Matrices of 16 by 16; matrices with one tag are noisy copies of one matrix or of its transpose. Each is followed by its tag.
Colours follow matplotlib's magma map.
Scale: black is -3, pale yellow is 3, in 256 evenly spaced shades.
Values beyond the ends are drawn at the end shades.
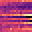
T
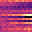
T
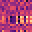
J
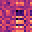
J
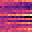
T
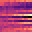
T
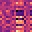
J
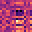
J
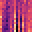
T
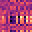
J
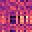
J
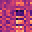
J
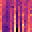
T
